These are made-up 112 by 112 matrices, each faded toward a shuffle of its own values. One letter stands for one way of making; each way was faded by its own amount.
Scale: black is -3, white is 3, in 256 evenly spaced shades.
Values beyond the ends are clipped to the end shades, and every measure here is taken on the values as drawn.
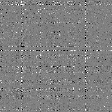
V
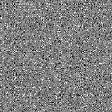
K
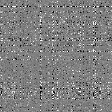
V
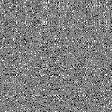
K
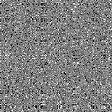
K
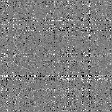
V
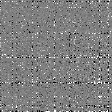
V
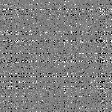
V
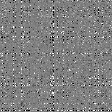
V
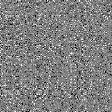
K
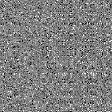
K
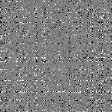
V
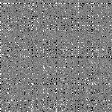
V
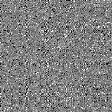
K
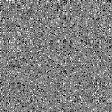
K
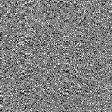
K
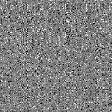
K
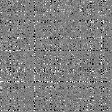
V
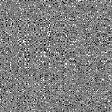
K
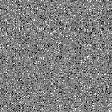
K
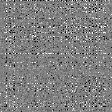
V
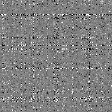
V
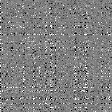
V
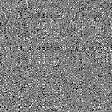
K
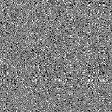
K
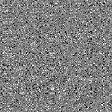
K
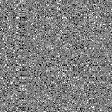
K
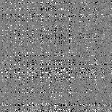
V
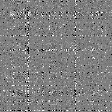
V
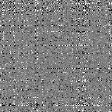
V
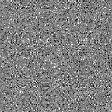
K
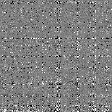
V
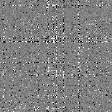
V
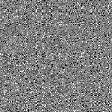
K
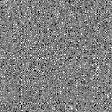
K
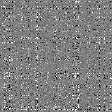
V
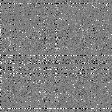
V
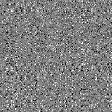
K
